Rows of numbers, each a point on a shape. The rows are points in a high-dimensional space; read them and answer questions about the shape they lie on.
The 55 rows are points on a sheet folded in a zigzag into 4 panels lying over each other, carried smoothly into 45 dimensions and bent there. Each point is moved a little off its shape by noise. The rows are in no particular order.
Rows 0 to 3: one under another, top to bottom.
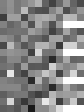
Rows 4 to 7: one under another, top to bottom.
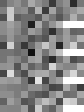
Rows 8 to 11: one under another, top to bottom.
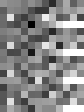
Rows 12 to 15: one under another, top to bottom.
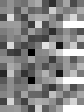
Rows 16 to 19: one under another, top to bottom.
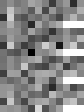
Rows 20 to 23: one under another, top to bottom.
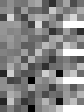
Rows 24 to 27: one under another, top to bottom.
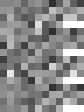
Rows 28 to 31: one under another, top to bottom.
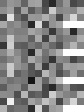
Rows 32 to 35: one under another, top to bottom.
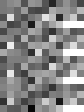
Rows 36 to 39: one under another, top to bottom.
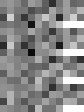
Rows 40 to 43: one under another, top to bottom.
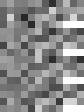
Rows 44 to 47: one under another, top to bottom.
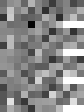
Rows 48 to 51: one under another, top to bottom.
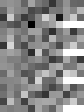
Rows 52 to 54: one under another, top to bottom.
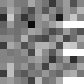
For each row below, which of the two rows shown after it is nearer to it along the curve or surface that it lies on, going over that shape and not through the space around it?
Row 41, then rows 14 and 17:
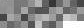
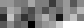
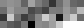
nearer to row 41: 14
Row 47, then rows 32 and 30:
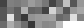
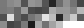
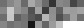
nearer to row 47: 32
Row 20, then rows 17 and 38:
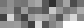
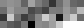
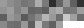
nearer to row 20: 17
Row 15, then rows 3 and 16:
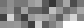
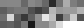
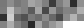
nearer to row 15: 3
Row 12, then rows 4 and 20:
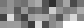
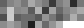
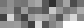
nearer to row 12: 20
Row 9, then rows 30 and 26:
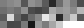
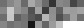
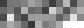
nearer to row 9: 26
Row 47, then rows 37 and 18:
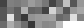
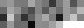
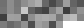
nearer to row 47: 18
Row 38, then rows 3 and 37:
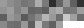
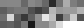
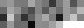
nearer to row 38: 37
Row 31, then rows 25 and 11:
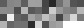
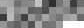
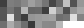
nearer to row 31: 11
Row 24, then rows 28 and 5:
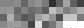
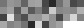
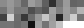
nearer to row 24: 28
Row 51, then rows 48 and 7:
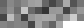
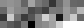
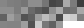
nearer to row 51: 7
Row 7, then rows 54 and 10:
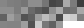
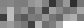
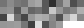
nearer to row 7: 10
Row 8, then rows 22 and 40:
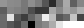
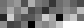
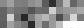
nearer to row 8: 22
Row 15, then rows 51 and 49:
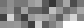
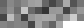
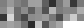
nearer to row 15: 51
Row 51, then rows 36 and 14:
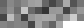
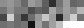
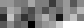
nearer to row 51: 36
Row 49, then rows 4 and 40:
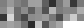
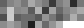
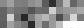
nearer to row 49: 4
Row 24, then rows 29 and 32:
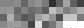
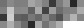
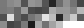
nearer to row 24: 29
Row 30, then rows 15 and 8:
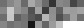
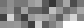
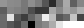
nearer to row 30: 15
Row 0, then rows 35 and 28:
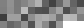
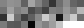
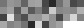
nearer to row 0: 28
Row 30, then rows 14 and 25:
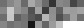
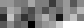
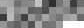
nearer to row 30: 14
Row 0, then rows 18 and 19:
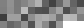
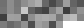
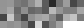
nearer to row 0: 18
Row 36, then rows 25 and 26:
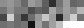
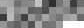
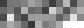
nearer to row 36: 26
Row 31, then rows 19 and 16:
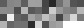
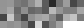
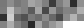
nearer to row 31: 19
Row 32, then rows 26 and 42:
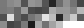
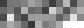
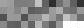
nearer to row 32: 26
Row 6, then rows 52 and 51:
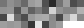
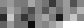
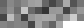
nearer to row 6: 51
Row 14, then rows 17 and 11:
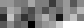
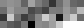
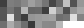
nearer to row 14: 17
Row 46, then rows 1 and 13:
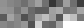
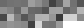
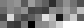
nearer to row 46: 1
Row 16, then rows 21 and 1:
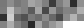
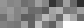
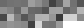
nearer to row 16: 21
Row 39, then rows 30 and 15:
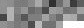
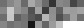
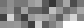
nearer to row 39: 30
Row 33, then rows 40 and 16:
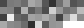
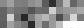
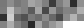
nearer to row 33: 40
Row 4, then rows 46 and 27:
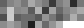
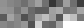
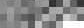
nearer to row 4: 27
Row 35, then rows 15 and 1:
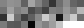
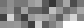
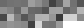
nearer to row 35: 15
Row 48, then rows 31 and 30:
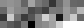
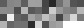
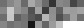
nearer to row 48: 31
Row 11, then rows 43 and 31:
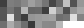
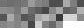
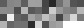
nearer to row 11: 31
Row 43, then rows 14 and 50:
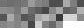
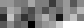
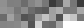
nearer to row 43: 50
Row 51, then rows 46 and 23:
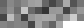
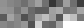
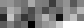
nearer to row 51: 46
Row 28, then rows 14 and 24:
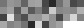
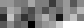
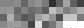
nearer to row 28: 24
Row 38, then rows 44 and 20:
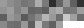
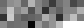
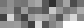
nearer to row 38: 44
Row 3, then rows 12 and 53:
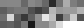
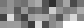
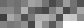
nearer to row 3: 12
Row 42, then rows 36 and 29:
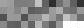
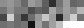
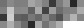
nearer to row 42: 29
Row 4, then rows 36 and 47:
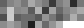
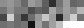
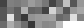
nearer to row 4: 36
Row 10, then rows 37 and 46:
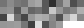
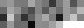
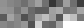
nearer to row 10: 46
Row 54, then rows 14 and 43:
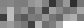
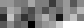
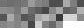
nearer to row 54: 14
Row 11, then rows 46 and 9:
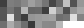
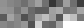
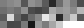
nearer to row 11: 9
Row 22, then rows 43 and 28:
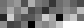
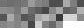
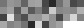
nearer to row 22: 28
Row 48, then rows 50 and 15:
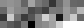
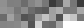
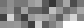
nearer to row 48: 15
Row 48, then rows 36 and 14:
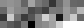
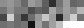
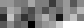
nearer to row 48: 36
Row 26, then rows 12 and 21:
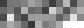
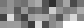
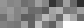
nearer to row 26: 12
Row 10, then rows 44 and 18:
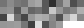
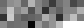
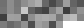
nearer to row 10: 18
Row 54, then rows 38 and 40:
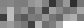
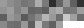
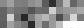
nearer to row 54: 38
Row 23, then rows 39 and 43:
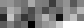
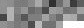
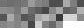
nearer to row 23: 39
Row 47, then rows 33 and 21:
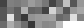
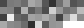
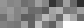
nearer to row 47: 33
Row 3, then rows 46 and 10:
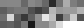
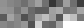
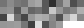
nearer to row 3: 10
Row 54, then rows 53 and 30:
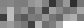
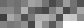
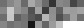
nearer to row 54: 30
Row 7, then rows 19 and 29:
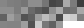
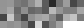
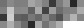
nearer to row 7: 19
